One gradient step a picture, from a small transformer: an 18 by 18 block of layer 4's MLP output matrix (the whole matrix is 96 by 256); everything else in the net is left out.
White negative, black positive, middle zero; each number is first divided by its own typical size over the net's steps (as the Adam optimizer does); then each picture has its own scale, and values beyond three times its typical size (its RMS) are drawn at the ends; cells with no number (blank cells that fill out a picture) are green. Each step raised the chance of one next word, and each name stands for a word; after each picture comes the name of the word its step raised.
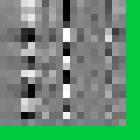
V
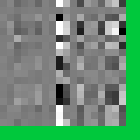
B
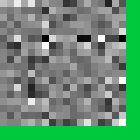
V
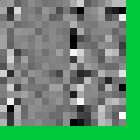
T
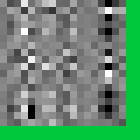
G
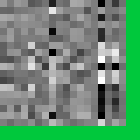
G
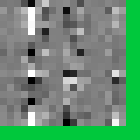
T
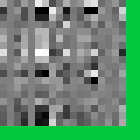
T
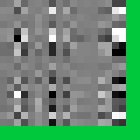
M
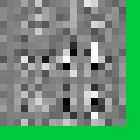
G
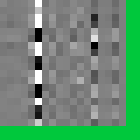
V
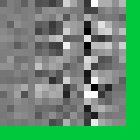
B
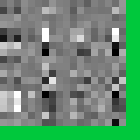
M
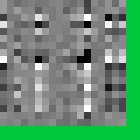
G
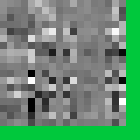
M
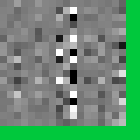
V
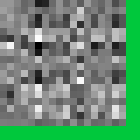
V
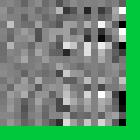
M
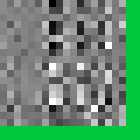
B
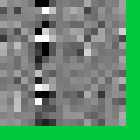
M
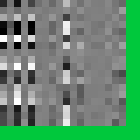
B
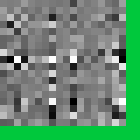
G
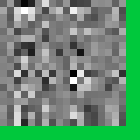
T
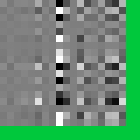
G
